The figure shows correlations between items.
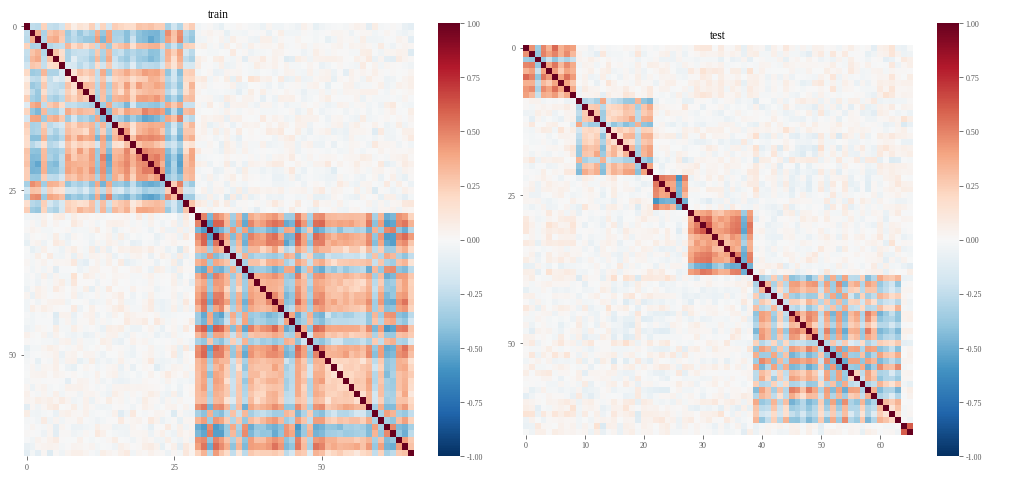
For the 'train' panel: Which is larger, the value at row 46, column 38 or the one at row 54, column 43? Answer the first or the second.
the first
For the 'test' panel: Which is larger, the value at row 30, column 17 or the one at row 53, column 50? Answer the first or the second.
the first
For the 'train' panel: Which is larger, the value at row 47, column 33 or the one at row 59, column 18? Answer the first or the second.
the first
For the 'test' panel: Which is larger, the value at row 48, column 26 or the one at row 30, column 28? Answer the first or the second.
the second
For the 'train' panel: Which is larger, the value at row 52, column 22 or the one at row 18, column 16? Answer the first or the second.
the second
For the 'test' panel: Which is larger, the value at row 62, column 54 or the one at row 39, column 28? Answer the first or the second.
the first
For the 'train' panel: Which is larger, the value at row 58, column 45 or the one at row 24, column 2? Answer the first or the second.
the second
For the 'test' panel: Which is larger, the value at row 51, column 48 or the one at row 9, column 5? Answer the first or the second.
the first
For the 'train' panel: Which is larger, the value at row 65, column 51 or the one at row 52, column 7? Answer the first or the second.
the first
